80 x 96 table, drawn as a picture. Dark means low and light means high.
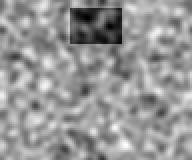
Roughest part: top middle. Grain: blotchy. Ninth with the lowest average: top middle. Stripes: none. Odd patch: lower, in the top middle.
